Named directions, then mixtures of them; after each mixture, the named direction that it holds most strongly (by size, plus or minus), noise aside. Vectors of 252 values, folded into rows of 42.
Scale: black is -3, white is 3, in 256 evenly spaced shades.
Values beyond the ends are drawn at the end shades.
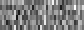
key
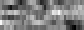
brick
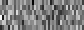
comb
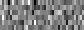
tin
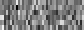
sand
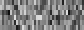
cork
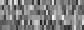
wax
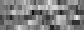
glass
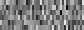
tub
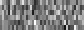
tin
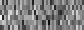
comb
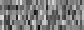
sand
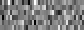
tin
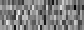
key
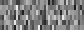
key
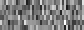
tub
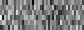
comb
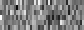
sand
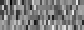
wax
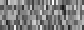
key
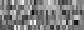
glass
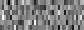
tin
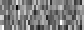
sand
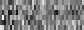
comb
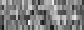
glass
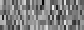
cork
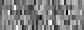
cork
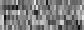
sand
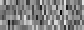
tub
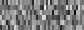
comb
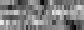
brick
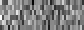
comb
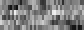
brick
